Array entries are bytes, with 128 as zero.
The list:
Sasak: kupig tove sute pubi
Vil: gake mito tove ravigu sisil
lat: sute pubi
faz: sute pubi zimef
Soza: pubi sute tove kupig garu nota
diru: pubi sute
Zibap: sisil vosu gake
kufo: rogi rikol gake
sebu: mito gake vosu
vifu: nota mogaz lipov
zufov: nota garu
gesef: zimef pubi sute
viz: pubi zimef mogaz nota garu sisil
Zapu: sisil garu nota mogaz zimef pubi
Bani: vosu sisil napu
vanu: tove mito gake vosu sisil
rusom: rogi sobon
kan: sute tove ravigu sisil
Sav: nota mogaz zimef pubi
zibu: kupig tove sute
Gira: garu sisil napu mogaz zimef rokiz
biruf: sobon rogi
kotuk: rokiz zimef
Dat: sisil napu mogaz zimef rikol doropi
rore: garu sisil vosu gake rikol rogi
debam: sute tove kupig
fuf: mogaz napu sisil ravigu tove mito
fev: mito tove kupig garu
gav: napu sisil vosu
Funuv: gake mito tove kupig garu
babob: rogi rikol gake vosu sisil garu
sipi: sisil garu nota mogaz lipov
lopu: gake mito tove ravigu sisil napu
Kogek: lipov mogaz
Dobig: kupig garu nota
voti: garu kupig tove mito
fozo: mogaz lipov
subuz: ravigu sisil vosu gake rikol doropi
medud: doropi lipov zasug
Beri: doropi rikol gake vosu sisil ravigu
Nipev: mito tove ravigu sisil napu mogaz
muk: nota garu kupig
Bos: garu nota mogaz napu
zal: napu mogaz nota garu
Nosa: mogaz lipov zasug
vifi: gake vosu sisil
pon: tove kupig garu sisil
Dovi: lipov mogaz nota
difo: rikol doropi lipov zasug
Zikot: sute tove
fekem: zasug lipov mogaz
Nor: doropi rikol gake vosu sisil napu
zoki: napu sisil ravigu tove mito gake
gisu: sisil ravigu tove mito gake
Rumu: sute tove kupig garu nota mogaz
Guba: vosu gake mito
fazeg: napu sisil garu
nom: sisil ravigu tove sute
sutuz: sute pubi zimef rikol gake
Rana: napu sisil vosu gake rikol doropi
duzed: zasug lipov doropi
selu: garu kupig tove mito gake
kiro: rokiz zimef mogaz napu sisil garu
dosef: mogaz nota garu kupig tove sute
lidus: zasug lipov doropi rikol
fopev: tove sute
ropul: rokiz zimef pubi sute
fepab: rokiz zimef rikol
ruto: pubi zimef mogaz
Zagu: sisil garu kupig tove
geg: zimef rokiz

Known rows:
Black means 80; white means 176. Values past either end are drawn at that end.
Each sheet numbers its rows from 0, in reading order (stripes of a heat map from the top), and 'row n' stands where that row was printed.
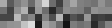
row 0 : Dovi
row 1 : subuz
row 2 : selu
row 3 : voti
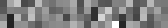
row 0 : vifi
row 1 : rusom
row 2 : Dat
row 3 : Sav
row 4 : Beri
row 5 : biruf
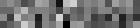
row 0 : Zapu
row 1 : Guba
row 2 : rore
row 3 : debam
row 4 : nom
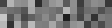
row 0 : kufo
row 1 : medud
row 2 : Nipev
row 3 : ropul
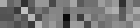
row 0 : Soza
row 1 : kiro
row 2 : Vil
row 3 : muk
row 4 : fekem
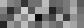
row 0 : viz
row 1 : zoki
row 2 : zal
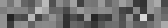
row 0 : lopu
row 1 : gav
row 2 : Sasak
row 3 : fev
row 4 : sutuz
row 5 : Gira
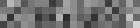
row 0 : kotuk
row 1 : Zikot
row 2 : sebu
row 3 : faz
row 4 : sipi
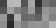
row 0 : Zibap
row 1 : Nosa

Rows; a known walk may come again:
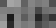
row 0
Guba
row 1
fopev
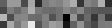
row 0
kiro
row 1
difo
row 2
vanu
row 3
kan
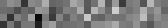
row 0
ropul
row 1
gisu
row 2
Dobig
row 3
fazeg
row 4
duzed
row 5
rusom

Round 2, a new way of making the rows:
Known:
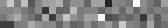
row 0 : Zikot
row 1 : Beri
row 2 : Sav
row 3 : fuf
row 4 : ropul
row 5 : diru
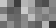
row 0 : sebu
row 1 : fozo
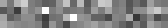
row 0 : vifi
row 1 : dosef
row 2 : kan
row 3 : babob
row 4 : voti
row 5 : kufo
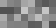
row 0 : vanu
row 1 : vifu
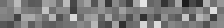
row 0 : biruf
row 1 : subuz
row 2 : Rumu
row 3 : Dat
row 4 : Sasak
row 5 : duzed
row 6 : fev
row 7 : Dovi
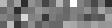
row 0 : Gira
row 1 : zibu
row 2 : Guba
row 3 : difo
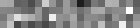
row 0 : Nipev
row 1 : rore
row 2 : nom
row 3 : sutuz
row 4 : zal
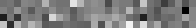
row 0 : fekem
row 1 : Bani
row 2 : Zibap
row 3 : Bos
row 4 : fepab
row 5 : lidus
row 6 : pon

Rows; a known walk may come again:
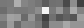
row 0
Zapu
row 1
dosef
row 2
difo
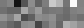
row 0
selu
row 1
lat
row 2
Guba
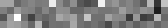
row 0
Vil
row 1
gesef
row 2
sipi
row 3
Rana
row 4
fopev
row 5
Soza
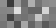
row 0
muk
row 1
Sav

